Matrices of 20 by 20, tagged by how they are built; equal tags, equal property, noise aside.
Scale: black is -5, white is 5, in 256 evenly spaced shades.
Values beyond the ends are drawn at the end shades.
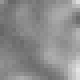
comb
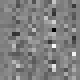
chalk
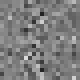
chalk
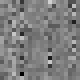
chalk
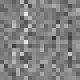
chalk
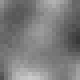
comb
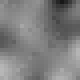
comb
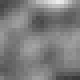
comb
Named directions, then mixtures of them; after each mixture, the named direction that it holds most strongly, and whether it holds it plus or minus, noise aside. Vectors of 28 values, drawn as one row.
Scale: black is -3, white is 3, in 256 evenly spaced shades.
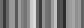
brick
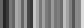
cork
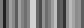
brick, plus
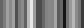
brick, plus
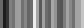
cork, plus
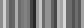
brick, minus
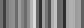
brick, plus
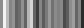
cork, minus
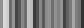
cork, minus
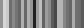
cork, minus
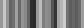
brick, minus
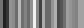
brick, plus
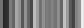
cork, plus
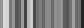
cork, minus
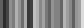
cork, plus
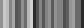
cork, minus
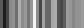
brick, plus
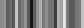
brick, minus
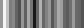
cork, minus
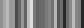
cork, minus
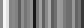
cork, minus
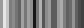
cork, minus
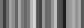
brick, plus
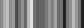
cork, minus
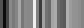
brick, plus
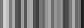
cork, minus
